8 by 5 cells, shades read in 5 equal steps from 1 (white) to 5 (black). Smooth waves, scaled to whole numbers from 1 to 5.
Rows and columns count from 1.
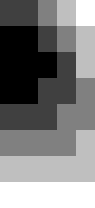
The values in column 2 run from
1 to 5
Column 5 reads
1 2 2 3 3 2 2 1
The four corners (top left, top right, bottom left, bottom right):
4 1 1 1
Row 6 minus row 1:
-1 -1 0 1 1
